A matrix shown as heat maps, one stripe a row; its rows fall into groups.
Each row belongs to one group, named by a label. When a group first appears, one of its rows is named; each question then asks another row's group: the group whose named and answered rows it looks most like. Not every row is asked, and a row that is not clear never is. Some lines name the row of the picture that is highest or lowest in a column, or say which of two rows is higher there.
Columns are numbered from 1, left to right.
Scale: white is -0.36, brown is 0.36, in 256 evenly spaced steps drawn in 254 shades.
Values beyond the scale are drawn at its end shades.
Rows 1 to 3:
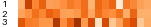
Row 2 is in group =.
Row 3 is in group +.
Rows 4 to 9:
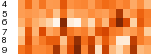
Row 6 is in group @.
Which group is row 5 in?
@
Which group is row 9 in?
+
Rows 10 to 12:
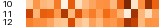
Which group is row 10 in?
@
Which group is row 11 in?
+
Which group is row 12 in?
@
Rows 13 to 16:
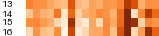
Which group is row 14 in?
@
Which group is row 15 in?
@
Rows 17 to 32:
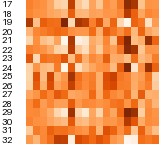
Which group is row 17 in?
@
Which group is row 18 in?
@
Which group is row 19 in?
+
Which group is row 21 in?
@
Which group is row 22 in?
@
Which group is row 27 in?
=
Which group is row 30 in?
@
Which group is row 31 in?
=
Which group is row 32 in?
+
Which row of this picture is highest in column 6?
19
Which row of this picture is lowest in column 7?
32
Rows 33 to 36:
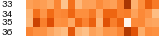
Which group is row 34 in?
=
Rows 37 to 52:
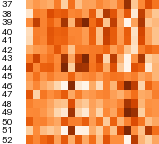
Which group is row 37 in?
@
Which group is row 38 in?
=
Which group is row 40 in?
=
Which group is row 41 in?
=
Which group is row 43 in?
+
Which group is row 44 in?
+
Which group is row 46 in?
@
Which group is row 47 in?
+
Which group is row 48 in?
@
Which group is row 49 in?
@
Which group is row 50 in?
+
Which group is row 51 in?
@
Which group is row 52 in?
+
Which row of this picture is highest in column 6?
44
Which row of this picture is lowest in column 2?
47
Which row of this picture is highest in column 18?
51
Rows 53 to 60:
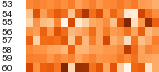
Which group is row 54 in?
+
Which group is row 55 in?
@
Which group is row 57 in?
+
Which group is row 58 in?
@
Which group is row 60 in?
+
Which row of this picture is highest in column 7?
55
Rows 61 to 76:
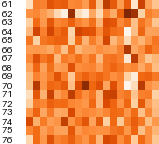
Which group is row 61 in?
=
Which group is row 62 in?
@
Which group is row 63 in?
=
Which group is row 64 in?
+
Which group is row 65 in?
+
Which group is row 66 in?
@
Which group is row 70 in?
+
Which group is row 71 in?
=
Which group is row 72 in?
=
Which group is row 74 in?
+
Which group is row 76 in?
=
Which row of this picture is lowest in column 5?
62
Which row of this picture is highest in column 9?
70
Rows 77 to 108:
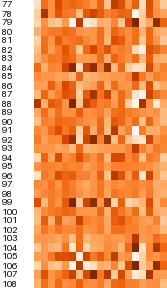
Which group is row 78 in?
+
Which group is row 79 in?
@
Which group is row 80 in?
=
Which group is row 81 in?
=
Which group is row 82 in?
+
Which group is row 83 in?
=
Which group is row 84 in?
+
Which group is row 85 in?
@
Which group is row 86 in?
=
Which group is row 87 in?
+
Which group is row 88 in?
+
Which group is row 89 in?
=
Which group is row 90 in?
=
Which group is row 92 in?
+
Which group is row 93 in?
@
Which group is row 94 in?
=
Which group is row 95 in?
=
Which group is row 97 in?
=
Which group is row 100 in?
=
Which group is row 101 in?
=
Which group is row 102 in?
=
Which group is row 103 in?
@
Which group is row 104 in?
@
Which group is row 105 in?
+
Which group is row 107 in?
+
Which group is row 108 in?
=
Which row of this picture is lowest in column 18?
88
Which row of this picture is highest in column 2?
78
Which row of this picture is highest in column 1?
88
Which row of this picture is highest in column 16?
88
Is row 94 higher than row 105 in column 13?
Yes
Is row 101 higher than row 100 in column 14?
Yes
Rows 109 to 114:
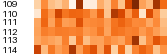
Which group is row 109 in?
@
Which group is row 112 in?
=
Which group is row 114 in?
+
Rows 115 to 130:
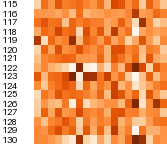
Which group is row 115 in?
=
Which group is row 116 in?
@
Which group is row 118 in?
+
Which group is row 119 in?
+
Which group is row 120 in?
=
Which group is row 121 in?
=
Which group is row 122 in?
@
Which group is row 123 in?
+
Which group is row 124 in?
+
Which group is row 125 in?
=
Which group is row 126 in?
@
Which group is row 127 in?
=
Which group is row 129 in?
+
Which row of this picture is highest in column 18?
126
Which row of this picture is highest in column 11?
123
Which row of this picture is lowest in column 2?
119
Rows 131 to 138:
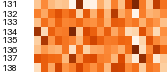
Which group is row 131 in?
@
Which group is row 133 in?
=
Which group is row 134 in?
+
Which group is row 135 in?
+
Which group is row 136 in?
@
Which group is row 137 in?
+
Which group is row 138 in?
=
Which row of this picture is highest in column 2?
135
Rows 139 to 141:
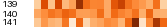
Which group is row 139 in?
=
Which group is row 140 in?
=
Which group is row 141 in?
@
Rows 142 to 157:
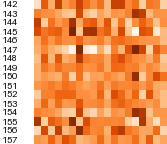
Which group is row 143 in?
@
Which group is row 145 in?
+
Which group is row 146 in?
=
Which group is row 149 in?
=
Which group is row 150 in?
@
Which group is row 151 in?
=
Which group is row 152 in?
=
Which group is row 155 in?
+
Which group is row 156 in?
=
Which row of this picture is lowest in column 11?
147
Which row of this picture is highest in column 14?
147
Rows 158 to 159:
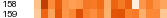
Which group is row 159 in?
=
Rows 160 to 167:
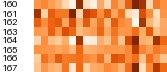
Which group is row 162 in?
+
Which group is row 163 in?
=
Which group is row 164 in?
@
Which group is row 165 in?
@
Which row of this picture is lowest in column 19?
166
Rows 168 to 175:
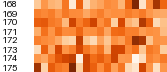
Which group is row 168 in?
@
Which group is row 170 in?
+
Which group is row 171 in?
=
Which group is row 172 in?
@
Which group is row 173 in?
=
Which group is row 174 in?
+
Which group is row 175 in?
+
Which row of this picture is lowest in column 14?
175
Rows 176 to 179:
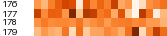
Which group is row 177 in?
+
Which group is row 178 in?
=
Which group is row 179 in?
@
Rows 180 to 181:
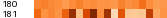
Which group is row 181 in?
+
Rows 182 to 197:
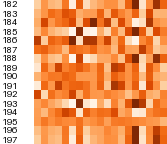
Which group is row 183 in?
=
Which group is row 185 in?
@
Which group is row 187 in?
+
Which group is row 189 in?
=
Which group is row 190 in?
=
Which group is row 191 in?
=
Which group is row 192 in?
+
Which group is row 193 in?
@
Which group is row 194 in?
+
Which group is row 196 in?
@
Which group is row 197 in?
@
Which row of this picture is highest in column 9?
184
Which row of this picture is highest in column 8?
186
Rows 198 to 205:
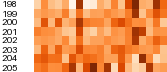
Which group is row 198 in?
@
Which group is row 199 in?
@
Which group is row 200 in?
=
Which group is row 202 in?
@
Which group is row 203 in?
=
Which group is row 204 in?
+
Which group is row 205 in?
+
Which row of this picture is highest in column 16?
204
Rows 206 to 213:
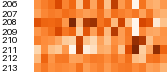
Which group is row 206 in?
+
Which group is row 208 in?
+
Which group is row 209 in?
+
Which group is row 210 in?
@
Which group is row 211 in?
@
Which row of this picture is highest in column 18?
211
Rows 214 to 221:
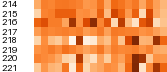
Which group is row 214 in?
=
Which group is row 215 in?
=
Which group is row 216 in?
+
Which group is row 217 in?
=
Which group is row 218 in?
@
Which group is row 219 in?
=
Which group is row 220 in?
@
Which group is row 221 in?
@
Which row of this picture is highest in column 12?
215
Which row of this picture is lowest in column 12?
216
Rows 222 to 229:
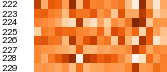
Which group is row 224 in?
@
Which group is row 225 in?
=
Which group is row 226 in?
+
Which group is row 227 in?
@
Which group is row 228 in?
+
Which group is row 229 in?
@
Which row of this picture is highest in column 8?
228
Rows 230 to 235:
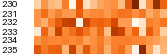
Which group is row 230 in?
@
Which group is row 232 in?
+
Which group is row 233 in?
=
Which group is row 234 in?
=
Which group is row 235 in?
+
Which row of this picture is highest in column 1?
235
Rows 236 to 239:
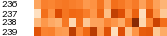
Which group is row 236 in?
=
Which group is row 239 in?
+
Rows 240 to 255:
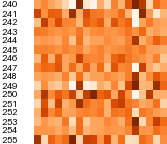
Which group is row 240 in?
@
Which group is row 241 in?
+
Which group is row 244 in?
@
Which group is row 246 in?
=
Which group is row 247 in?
+
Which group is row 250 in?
+
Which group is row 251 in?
=
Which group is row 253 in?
@
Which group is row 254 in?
@
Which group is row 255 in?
+
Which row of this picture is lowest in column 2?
255
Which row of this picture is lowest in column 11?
240
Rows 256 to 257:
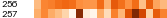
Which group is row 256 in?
=
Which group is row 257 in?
@
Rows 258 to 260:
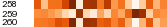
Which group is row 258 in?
+
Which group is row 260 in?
+
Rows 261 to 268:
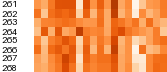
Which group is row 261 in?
+
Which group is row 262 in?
+
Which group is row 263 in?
=
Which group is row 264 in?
=
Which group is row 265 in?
+
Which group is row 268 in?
+
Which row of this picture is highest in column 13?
264
